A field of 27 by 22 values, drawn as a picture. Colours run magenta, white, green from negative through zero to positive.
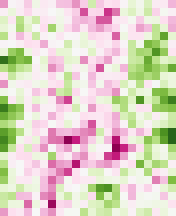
Average level on the scale: 50%. Stripes: none. Histogram: bell-shaped. Grain: blotchy. Ninth with the highest average: middle right. Slope: none.
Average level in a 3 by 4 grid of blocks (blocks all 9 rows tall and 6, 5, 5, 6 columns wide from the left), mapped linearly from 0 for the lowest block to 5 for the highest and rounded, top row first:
3104
3015
2023
